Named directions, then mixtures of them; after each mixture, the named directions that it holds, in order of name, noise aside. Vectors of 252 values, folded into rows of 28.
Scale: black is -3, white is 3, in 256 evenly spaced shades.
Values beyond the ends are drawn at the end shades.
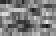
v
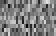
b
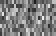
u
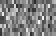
u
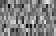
b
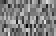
b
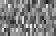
b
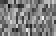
b, u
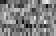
b, v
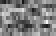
v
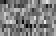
b, v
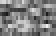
v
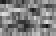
v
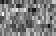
u, v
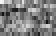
u, v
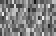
u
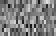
b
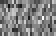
b, u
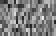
b, u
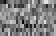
b, v
